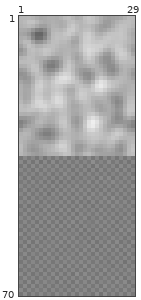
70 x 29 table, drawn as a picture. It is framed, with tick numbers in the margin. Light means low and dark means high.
The table splits into 2 rows of 1 panel. Panel 1,1: low, blotchy. Panel 2,1: middling, checkered, faint in contrast.
